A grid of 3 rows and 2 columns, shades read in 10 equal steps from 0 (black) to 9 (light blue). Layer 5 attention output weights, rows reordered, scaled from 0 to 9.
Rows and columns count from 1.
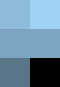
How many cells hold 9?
1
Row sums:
17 14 5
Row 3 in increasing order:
0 5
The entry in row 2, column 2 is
7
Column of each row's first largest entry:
2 1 1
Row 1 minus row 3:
3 9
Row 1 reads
8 9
